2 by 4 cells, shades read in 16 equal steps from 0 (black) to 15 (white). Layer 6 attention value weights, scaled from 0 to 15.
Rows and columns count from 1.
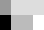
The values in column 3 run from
11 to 13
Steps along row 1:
up same same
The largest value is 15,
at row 2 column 4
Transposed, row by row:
9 0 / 13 11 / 13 11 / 13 15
